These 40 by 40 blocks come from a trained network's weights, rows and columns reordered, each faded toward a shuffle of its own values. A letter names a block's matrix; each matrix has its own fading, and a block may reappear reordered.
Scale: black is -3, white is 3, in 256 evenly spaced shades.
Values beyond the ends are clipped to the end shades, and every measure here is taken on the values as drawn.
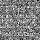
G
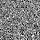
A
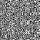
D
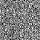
D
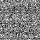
G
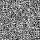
A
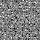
G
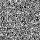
A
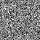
A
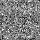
G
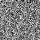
A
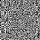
D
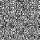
D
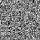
D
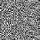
D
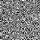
D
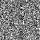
A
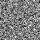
A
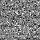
G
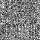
D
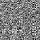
D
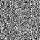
D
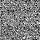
G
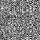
D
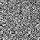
D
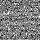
G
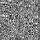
D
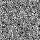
A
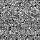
G
